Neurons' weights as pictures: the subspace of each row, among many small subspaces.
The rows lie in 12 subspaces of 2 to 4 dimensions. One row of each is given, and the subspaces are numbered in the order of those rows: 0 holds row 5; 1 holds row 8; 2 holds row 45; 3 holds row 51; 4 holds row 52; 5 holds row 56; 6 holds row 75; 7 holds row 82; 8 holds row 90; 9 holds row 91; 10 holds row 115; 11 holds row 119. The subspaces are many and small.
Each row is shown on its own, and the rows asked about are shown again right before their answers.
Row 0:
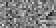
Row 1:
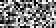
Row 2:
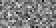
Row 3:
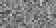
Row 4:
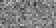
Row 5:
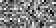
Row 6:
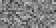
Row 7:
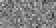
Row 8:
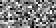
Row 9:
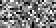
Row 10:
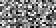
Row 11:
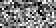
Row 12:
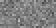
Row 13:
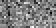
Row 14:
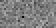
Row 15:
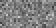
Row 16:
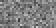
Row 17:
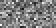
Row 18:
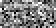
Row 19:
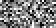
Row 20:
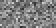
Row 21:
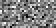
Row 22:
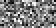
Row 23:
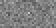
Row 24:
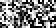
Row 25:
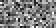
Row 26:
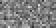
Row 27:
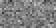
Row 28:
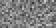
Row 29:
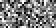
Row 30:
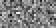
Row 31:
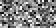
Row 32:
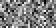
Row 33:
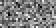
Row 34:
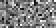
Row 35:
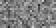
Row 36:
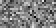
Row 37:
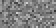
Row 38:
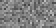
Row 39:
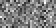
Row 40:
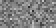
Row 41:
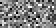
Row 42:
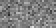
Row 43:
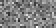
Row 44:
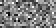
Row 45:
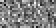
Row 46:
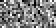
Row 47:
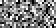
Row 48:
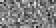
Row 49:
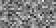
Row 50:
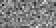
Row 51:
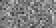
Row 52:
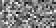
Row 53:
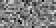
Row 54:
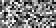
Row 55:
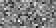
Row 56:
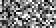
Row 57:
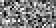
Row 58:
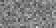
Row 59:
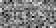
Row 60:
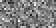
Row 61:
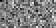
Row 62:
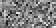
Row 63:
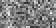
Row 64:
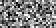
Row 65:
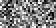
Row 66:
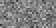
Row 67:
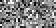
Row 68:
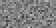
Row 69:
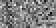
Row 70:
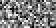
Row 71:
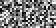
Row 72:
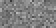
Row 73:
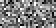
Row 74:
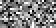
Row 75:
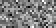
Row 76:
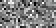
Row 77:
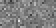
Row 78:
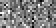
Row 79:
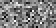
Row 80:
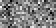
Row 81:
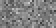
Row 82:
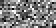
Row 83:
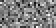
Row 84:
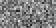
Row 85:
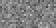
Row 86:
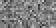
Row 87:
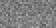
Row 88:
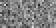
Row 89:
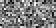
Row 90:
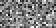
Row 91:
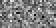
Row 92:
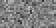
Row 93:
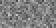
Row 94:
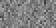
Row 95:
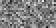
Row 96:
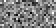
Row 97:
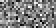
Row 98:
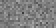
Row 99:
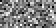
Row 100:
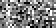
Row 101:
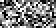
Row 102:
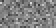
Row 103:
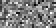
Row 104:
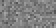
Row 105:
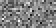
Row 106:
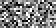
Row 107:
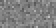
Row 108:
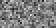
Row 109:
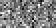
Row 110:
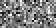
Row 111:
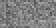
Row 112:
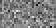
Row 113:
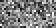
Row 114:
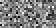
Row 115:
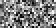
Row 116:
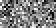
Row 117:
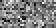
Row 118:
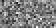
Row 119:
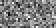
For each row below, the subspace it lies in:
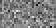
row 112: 5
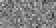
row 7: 3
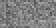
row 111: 8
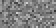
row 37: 4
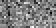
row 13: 8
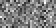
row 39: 6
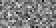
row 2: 11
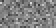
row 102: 2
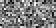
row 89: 11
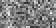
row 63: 3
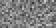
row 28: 8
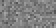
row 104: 4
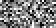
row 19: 0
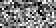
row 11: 5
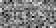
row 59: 5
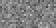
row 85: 7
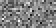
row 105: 5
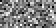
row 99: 3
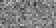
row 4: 7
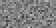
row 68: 7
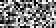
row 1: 1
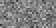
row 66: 6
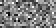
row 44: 10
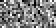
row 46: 2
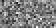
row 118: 4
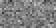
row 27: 5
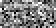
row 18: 5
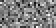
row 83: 2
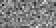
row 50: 3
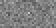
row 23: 10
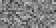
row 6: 4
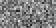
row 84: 5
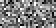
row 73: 11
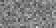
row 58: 11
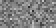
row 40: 0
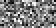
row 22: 10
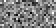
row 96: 10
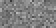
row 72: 5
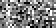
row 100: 8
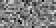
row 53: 10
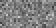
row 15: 3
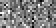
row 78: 9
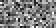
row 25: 1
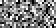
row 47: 10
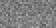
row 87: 3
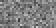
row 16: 1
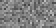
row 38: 0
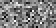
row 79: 5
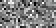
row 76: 6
